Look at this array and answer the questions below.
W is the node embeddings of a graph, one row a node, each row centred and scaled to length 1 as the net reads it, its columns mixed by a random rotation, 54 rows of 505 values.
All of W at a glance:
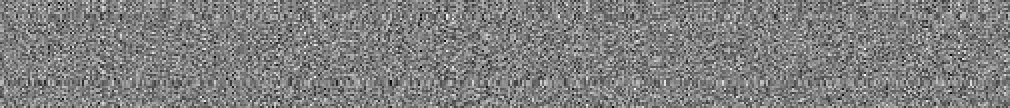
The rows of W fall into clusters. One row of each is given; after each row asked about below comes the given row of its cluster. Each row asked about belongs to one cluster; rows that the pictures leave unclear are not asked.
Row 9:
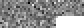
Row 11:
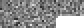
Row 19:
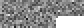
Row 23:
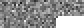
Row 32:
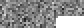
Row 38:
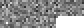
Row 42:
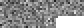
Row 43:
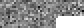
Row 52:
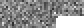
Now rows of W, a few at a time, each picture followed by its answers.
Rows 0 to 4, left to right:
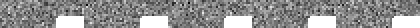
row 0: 52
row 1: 38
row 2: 23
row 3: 52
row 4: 38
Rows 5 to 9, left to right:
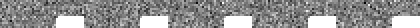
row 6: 32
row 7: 9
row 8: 9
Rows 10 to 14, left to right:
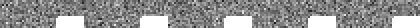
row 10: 38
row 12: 42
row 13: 38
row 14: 19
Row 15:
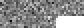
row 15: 42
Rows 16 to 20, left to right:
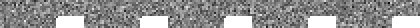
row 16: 23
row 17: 19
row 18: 52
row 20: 9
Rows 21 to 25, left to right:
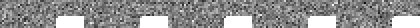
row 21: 32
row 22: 38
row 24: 19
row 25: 9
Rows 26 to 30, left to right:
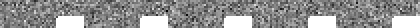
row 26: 23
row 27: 43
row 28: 32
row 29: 32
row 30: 11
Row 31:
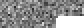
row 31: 52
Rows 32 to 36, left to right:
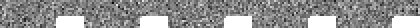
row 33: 9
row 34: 11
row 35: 38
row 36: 52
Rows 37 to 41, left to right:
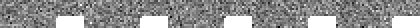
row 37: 43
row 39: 52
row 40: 42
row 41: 42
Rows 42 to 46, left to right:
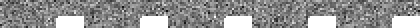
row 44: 11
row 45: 32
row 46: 43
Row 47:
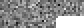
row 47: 11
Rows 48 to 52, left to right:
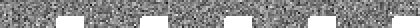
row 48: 32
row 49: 38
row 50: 19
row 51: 52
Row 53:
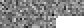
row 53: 42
